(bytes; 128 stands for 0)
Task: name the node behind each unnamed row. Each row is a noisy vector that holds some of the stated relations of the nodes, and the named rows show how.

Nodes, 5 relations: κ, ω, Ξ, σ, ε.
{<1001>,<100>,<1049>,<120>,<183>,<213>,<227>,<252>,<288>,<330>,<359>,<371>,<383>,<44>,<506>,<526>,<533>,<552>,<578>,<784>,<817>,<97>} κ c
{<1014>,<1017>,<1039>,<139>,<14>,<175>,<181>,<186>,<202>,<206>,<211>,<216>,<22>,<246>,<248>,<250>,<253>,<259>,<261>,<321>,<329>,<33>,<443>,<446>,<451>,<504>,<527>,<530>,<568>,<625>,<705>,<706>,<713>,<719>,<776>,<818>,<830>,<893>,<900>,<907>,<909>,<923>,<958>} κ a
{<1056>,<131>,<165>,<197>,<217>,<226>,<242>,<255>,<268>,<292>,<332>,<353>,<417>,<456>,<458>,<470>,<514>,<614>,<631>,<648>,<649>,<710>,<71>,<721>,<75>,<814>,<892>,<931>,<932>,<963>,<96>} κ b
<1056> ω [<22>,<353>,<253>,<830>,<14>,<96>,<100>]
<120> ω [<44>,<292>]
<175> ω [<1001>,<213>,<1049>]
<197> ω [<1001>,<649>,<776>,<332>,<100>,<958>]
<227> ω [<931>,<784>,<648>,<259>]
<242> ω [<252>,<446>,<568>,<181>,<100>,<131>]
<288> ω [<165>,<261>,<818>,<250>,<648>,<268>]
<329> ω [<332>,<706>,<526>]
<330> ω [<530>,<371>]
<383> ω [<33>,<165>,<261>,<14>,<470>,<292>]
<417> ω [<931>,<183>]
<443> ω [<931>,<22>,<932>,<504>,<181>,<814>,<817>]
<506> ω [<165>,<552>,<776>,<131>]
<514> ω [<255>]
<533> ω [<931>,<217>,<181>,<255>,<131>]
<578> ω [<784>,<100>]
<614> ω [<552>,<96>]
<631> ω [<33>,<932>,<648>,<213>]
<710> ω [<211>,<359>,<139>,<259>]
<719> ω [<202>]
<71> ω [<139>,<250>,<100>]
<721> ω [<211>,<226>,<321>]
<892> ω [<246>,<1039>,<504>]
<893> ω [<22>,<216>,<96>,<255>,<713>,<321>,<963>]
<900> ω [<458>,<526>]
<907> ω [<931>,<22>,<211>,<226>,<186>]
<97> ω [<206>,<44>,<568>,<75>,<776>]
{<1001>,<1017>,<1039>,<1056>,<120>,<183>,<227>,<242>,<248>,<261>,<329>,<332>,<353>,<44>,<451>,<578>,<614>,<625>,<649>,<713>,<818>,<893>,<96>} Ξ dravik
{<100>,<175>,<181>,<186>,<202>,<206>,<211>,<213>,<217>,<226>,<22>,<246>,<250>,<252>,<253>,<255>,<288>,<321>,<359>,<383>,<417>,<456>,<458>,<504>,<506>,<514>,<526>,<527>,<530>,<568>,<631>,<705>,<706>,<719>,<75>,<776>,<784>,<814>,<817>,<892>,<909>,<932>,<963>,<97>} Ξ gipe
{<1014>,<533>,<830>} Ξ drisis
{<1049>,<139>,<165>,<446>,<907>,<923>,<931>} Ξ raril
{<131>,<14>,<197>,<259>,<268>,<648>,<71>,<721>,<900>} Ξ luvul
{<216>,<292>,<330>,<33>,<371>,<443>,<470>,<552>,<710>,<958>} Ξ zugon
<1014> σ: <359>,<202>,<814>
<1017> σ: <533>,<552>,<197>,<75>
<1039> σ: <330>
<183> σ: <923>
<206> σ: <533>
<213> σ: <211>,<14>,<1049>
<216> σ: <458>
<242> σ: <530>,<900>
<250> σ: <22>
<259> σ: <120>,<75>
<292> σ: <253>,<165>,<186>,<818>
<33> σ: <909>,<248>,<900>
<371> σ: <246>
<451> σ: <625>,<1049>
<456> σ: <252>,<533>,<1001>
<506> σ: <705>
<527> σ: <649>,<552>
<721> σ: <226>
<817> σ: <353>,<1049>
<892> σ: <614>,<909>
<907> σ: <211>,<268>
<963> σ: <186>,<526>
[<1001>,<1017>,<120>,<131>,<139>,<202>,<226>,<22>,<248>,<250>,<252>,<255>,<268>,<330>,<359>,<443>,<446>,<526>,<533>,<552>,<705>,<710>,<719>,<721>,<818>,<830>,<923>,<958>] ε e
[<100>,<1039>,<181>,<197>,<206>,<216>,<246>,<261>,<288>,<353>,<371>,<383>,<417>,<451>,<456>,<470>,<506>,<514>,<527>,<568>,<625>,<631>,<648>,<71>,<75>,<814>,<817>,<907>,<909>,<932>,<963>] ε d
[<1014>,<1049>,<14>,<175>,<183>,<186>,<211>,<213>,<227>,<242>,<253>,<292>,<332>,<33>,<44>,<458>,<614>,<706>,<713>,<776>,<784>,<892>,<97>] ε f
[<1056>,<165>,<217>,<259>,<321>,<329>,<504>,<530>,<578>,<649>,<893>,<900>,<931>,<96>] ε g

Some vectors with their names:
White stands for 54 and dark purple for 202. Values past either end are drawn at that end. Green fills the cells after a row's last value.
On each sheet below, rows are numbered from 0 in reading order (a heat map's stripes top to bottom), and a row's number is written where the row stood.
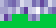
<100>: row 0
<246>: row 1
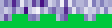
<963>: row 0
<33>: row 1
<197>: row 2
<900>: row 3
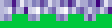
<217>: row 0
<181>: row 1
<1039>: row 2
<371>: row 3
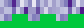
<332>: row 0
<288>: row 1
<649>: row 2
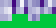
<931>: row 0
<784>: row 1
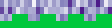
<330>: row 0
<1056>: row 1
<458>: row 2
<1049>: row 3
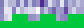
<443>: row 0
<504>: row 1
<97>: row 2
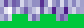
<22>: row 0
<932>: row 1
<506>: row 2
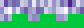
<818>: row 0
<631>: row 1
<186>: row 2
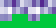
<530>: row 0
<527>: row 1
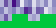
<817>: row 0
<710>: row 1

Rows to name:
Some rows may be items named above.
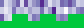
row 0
<907>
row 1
<332>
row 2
<776>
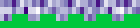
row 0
<456>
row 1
<186>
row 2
<44>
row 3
<292>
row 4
<1039>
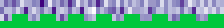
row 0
<526>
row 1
<183>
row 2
<963>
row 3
<211>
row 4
<120>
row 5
<892>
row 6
<165>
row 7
<175>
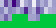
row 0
<213>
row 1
<614>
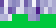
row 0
<533>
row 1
<578>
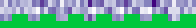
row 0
<329>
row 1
<625>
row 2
<514>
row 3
<250>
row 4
<625>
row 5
<259>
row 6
<893>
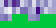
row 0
<451>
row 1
<242>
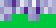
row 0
<332>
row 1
<578>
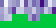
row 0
<417>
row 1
<292>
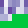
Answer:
<533>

